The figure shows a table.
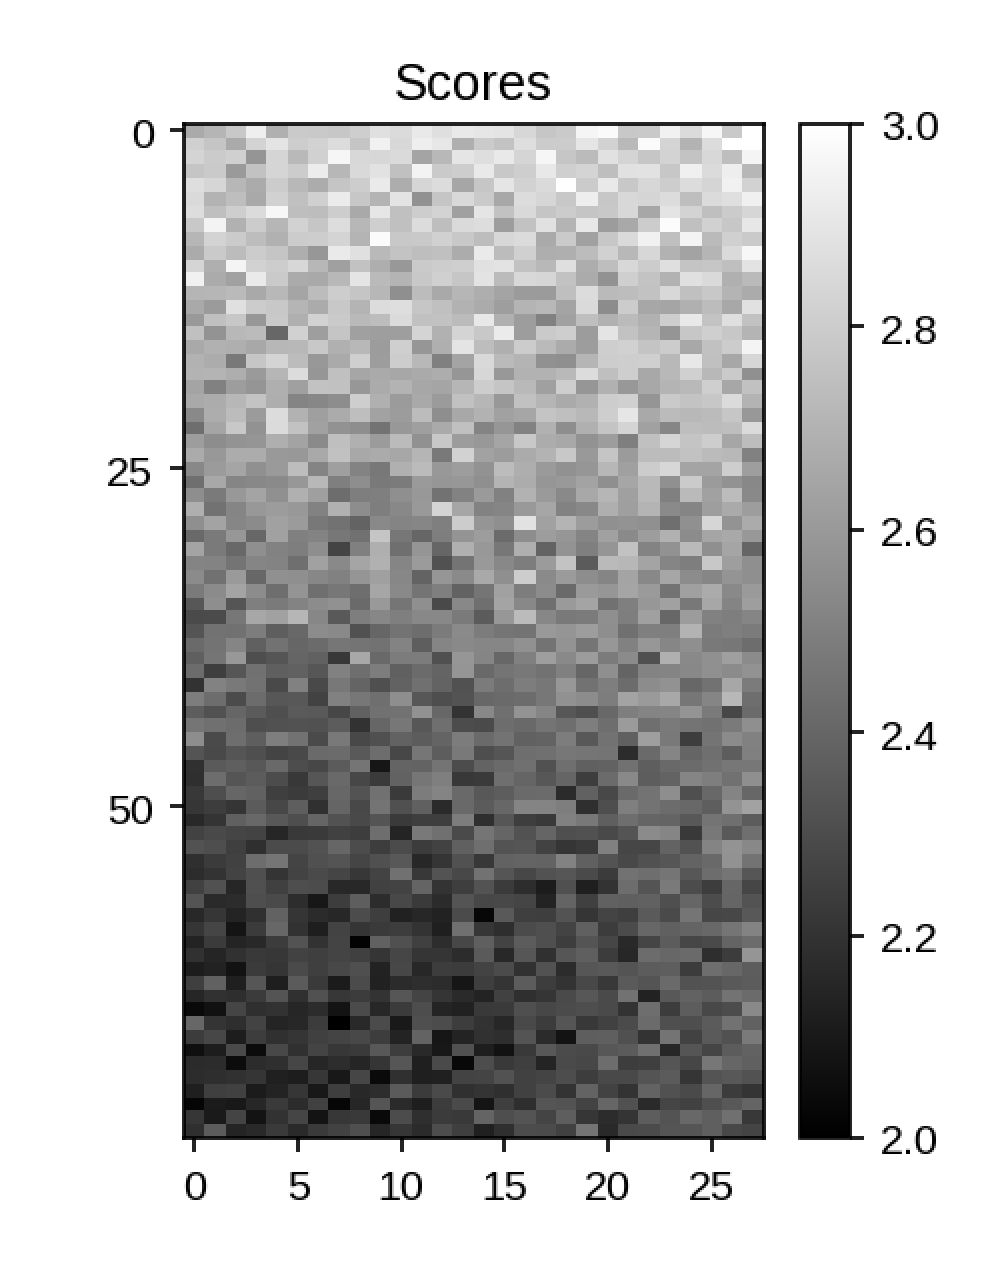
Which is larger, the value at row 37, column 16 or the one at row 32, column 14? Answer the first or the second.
the second
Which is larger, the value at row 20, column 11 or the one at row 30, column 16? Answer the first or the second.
the first
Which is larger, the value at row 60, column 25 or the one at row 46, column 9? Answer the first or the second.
the second
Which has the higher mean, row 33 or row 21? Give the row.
21
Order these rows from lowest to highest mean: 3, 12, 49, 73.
73, 49, 12, 3
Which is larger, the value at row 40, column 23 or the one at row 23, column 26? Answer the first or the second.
the second
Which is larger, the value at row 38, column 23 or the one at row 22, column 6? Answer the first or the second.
the second
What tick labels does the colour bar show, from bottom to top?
2.0, 2.2, 2.4, 2.6, 2.8, 3.0
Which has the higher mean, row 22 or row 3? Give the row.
3
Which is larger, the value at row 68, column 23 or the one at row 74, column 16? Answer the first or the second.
the second
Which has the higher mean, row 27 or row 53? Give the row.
27
